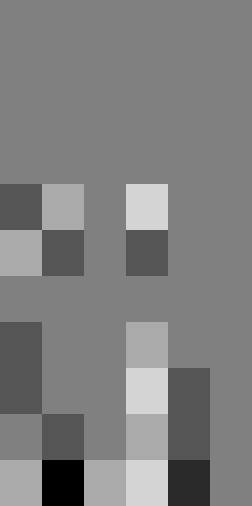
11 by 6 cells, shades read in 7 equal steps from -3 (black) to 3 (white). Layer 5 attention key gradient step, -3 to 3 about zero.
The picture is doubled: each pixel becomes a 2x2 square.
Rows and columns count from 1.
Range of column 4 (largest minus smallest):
3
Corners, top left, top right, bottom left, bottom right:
0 0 1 0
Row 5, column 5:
0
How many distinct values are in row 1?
1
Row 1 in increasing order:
0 0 0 0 0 0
